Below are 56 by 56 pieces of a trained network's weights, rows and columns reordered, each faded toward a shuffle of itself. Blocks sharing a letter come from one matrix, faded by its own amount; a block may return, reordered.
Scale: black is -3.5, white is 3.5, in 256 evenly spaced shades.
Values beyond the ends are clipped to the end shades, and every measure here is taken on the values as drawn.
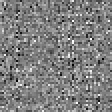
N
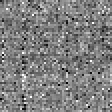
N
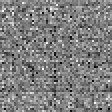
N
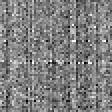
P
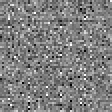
N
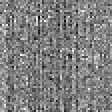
P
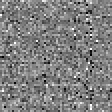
N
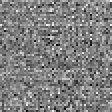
N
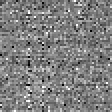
N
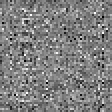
N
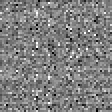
N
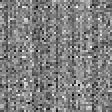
P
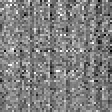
P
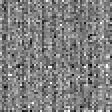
P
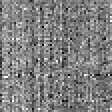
P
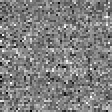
N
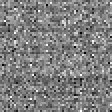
N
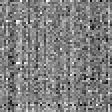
P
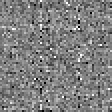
N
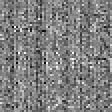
P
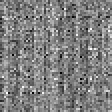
P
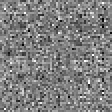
N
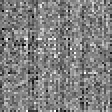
P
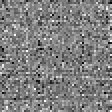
N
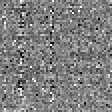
N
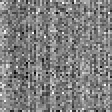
P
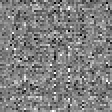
N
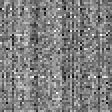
P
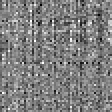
P
